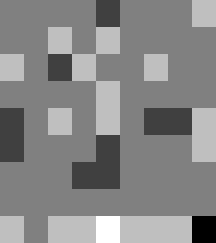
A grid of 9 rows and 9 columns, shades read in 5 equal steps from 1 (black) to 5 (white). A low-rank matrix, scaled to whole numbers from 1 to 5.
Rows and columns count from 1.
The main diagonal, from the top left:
3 3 2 3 4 3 3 3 1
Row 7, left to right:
3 3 3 2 2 3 3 3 3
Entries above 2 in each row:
8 9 8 9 6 7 7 9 8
